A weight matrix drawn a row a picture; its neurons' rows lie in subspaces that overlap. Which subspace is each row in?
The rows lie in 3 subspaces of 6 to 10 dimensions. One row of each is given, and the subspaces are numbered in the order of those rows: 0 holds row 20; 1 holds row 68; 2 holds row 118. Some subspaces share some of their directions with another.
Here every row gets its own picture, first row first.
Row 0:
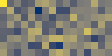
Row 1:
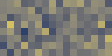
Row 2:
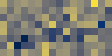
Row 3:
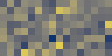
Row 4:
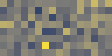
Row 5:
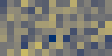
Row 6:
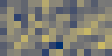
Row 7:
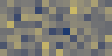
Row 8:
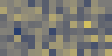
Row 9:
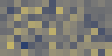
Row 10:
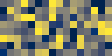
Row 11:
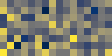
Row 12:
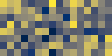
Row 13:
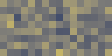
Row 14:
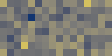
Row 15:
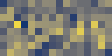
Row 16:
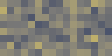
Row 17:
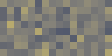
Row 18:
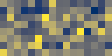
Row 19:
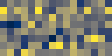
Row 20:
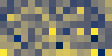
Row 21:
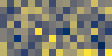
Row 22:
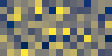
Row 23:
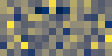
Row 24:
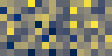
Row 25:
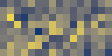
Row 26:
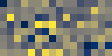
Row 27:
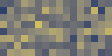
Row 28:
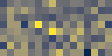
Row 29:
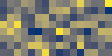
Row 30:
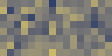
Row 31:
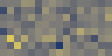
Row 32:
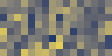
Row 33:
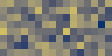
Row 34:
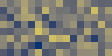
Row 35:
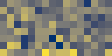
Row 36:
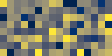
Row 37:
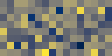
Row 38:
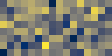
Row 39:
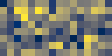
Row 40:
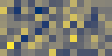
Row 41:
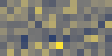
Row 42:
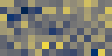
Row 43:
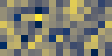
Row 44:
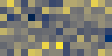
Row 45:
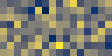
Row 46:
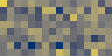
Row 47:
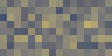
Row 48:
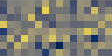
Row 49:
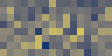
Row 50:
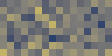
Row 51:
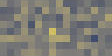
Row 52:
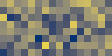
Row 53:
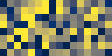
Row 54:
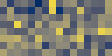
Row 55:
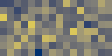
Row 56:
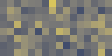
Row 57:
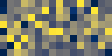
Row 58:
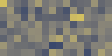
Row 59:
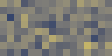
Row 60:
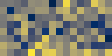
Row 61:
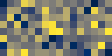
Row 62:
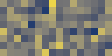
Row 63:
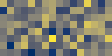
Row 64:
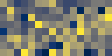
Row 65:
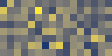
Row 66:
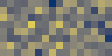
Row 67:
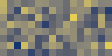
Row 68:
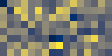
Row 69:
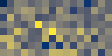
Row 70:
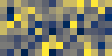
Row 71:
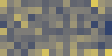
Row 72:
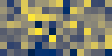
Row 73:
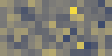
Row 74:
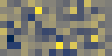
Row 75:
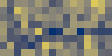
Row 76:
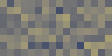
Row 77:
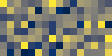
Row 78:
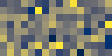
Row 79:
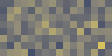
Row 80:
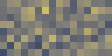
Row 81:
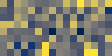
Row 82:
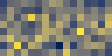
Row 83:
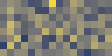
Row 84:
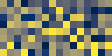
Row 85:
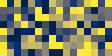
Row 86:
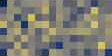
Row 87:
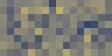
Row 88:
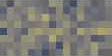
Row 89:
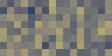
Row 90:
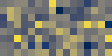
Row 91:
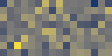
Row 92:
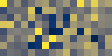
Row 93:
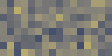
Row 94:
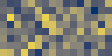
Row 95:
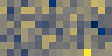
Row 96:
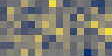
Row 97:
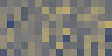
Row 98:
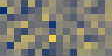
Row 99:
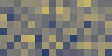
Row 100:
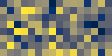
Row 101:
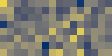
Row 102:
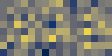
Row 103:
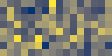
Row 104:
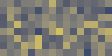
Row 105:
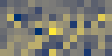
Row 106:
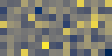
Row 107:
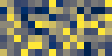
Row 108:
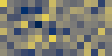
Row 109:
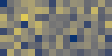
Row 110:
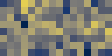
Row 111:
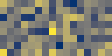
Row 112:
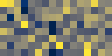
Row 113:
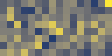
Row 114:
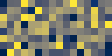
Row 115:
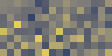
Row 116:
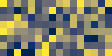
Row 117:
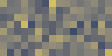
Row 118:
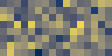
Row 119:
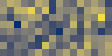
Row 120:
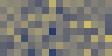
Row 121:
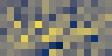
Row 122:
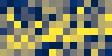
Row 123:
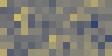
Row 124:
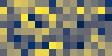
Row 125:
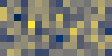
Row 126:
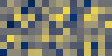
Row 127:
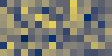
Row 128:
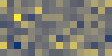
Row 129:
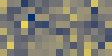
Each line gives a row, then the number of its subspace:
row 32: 2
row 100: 0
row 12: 0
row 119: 2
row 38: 1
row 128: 0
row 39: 1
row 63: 0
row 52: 0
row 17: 0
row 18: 0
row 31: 0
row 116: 1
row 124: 1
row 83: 0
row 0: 1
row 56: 0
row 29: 1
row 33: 1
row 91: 1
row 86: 2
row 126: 0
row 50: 0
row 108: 0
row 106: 1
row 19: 1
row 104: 2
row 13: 0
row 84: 0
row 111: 2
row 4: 1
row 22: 0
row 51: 2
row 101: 1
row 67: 0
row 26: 0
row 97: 0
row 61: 1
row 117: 2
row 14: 0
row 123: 2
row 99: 0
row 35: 0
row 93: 1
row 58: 1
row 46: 1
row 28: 0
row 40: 0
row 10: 2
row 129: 0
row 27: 2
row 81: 1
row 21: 0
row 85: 0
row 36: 2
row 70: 1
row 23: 0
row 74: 0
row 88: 0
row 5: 2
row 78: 2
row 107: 1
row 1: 0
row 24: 0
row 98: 0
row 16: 2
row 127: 0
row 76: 1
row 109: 2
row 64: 1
